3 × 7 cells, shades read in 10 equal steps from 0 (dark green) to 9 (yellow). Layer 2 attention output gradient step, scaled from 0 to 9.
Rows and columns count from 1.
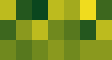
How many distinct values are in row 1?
6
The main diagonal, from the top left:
7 5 4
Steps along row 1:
down down up down up down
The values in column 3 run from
0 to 7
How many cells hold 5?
4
